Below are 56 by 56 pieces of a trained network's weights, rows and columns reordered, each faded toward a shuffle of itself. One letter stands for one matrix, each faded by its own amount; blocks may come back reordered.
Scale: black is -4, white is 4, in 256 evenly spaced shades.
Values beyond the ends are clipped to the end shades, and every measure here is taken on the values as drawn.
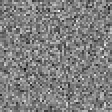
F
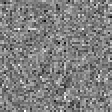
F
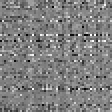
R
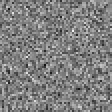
F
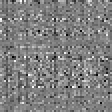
R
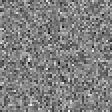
F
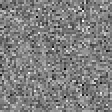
F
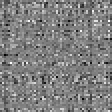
R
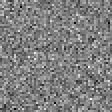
F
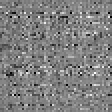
R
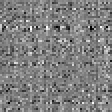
R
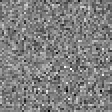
F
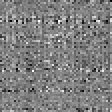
R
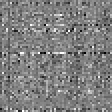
R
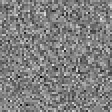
F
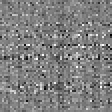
R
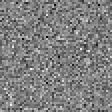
F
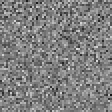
F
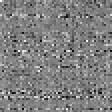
R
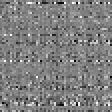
R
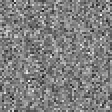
F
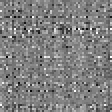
R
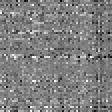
R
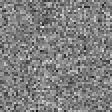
F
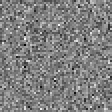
F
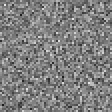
F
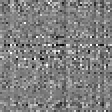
R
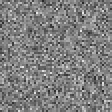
F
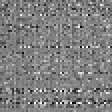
R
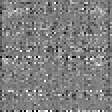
R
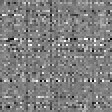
R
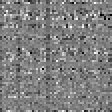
R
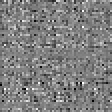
R
